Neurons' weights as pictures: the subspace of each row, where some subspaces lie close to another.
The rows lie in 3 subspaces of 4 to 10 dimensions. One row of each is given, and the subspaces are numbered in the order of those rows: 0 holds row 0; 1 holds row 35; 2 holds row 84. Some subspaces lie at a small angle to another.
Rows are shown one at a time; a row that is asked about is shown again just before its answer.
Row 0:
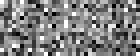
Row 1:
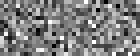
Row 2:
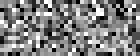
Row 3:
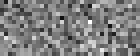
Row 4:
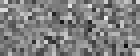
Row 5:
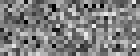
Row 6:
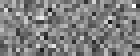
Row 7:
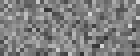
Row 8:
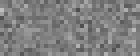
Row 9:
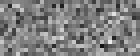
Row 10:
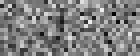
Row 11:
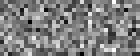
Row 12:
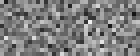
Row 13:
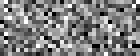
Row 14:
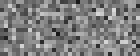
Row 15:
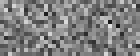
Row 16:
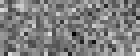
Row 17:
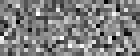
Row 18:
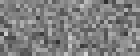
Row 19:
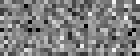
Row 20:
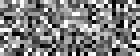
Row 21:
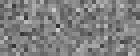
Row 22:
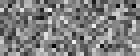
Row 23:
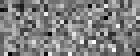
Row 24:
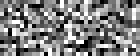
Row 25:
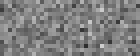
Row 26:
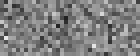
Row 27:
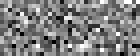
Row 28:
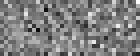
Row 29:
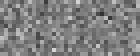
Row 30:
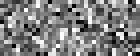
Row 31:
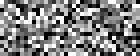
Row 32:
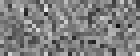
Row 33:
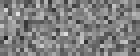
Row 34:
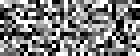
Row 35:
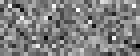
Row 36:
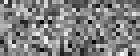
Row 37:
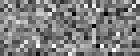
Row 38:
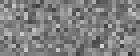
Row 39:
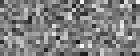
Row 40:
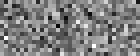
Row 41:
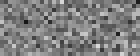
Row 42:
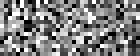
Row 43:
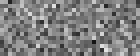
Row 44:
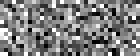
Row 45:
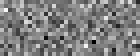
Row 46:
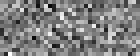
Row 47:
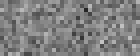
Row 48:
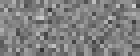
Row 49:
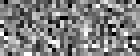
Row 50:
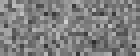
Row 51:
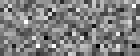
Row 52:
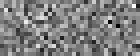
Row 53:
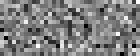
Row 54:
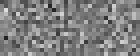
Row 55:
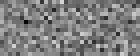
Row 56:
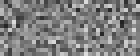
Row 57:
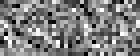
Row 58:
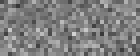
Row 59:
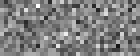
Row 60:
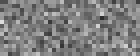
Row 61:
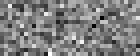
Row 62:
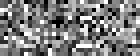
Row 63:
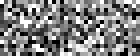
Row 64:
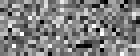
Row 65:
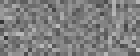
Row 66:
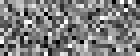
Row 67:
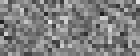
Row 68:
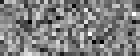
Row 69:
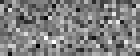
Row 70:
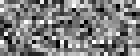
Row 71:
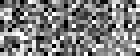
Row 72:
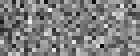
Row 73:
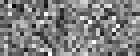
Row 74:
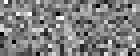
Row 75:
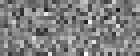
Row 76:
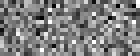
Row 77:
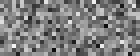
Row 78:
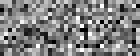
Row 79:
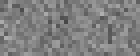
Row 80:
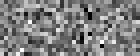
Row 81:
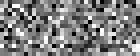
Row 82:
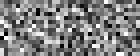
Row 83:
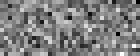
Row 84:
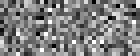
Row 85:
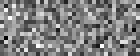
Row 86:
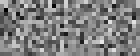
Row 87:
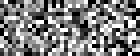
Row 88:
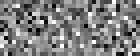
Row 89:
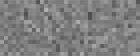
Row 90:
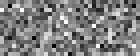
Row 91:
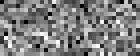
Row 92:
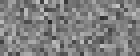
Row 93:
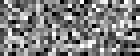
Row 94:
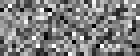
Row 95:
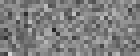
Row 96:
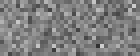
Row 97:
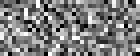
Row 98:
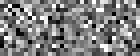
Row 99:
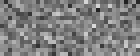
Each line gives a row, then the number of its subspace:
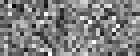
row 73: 1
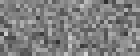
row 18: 1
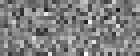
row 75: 1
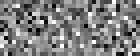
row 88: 1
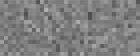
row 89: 2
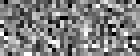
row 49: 1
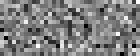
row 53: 1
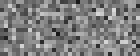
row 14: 0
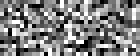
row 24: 1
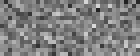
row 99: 1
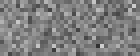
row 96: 0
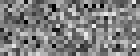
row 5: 0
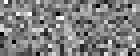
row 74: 1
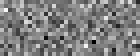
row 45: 1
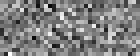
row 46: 0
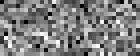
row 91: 1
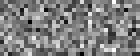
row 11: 1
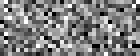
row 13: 2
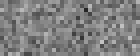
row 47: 1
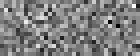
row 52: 2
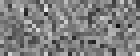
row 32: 2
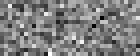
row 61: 1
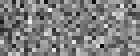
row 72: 0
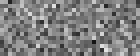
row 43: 1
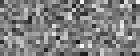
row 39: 1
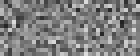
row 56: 1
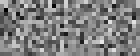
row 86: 0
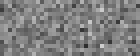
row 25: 1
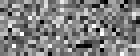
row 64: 1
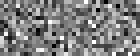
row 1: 1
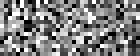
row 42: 0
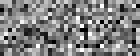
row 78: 1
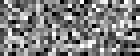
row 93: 1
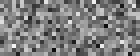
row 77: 0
